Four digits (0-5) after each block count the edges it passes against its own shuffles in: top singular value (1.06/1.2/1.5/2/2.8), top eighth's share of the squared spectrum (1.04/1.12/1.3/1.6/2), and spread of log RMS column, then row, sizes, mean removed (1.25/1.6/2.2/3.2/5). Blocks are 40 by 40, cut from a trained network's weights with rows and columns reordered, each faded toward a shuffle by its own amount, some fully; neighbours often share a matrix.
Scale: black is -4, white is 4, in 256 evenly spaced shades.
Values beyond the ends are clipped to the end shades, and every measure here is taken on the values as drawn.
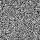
0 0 0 0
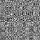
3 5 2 2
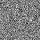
2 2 0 0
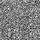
2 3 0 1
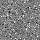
0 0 0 0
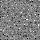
0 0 0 0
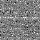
2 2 1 0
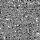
0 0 0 0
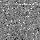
1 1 0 0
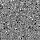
0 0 0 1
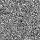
1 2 0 0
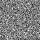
0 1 0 0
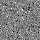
1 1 0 0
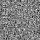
2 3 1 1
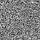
2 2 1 0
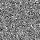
0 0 0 0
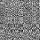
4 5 2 2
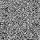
2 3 0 1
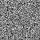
0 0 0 0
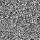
1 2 0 1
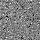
0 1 1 0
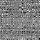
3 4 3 1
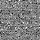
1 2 1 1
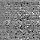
2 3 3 1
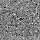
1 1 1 0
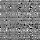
3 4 3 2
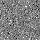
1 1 0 0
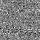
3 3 0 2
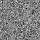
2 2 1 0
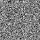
2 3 1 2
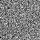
1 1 0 0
